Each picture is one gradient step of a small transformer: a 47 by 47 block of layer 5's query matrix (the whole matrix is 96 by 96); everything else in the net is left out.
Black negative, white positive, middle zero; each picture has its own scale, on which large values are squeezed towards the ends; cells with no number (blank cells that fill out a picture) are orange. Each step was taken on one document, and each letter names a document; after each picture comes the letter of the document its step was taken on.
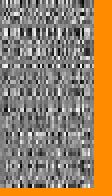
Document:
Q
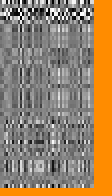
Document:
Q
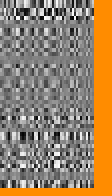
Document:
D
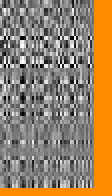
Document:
D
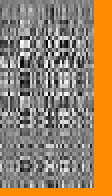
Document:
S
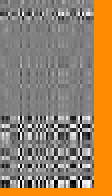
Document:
Q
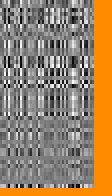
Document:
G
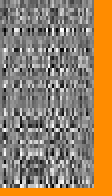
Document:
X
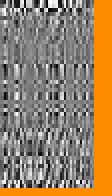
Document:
X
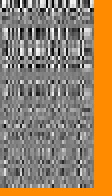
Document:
Q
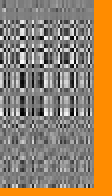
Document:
D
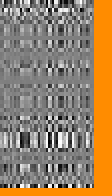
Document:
S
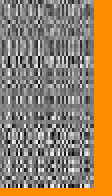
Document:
G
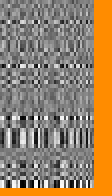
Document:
D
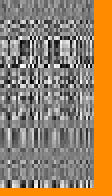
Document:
D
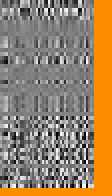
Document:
S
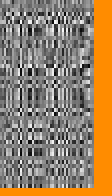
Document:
Q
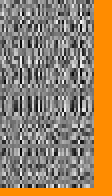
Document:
Q
